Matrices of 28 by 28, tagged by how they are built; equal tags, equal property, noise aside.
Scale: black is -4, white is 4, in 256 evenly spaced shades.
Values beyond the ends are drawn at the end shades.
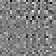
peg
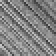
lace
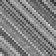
lace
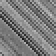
lace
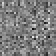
peg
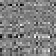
peg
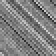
lace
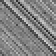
lace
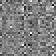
peg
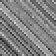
lace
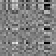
peg
